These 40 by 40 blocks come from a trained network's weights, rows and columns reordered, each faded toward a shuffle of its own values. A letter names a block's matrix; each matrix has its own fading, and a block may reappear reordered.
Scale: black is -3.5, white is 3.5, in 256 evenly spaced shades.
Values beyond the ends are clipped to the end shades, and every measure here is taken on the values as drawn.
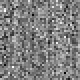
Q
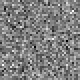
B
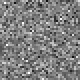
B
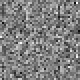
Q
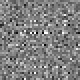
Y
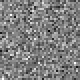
B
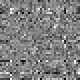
Y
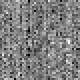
Q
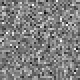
B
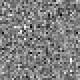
B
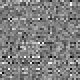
Y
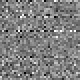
Y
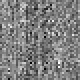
Q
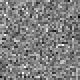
B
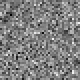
B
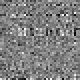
Y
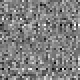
Y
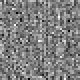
Q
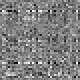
Y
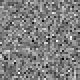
B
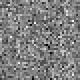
B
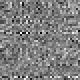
Y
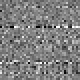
Y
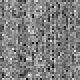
Q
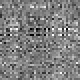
Y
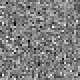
B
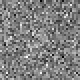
B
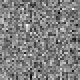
Q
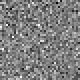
B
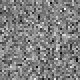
B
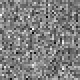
Q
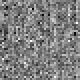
Q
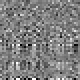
Y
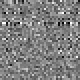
Y
